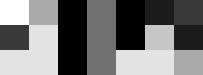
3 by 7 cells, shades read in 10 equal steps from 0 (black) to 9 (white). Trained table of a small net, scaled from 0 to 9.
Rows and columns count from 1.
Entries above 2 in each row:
3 3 6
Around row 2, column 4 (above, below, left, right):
4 4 0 0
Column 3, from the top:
0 0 0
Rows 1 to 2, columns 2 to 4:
6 0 4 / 8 0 4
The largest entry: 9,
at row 1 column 1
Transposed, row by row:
9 2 8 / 6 8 8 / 0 0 0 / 4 4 4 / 0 0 8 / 1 7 8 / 2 1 6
